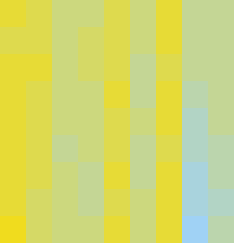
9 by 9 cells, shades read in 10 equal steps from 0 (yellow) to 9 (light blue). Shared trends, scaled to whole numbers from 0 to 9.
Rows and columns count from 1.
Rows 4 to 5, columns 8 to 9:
6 5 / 7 5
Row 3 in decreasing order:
5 5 5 4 3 2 2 1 1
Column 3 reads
4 4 4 4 4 5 4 4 4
